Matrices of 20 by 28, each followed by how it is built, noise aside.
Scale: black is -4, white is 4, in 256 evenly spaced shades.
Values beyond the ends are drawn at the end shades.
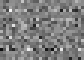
uneven rows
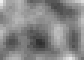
smooth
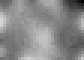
smooth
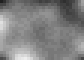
smooth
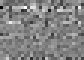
uneven rows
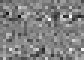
uneven rows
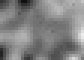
smooth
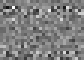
uneven rows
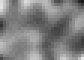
smooth
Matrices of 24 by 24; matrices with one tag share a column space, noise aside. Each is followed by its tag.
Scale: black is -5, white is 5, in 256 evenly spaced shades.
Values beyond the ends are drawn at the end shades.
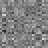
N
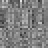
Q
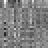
Q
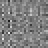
N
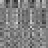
Q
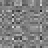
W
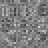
N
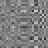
W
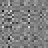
W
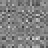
W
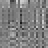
Q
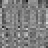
Q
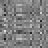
N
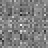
N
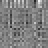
Q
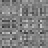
N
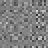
W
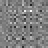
W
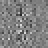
N
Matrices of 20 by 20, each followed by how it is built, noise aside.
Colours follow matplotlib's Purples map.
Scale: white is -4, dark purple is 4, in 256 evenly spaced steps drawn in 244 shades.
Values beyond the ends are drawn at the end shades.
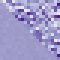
upper triangular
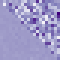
upper triangular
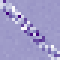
banded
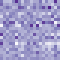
low rank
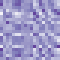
low rank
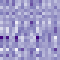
low rank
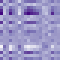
low rank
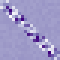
banded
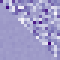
upper triangular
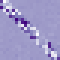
banded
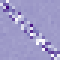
banded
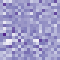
low rank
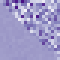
upper triangular
